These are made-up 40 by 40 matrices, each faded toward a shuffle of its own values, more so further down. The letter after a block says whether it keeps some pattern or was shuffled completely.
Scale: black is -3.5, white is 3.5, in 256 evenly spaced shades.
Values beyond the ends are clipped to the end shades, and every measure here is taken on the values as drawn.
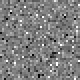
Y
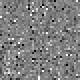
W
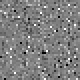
W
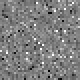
Y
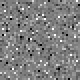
Y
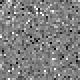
Y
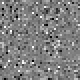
W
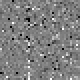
W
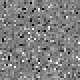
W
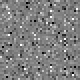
W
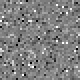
Y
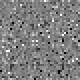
W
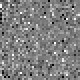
W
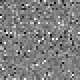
W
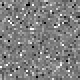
Y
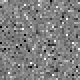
Y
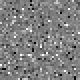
Y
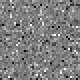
W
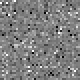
W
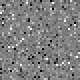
Y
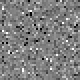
W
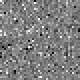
W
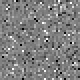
W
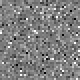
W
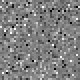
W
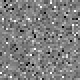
Y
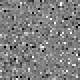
Y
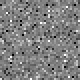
Y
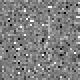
W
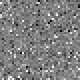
Y
